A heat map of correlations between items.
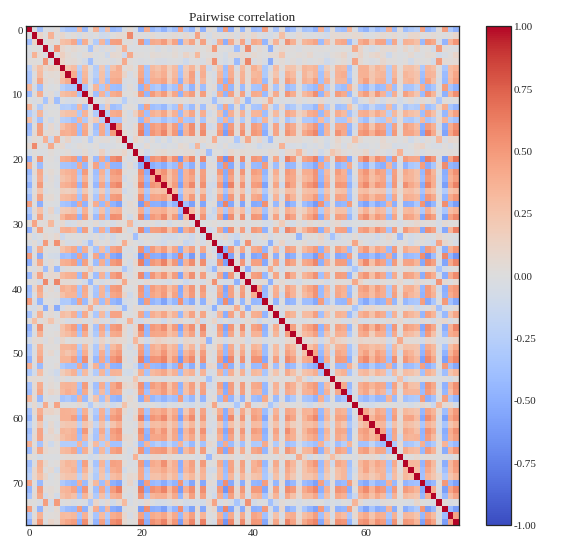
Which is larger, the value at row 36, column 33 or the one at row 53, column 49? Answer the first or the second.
the second
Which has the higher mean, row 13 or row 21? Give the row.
13
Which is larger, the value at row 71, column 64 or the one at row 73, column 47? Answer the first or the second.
the second
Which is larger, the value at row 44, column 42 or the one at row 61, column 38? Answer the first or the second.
the second
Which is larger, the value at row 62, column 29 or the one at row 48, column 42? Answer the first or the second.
the first
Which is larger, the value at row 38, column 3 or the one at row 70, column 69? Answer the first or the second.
the first
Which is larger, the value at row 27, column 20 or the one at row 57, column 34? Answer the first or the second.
the second
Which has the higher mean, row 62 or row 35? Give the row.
62
